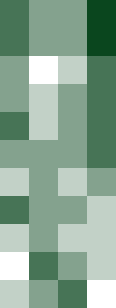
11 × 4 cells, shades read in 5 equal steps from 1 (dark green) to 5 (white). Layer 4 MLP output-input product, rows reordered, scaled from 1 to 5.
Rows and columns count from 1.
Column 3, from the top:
3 3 4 3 3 3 4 3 4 3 2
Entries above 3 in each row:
0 0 2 1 1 0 2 1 3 2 2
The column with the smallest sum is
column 4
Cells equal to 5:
3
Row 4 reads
3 4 3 2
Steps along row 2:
up same down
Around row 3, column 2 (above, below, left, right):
3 4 3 4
